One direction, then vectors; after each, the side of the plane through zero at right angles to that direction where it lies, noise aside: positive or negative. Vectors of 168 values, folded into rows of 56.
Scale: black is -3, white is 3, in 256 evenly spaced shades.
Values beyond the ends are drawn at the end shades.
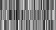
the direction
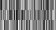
positive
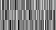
negative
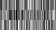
positive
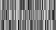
negative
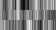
negative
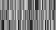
negative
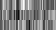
positive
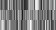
positive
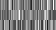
negative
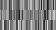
positive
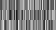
positive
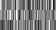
negative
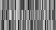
negative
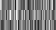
negative
